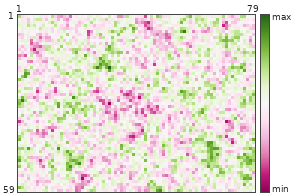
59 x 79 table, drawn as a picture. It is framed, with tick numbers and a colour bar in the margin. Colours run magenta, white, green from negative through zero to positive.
No single row or column stands out from its neighbours. There is no overall slope. The ninth with the highest average is the bottom right. No seam splits the table. There are no regular stripes. The texture is blotchy. The ninth with the lowest average is the centre.
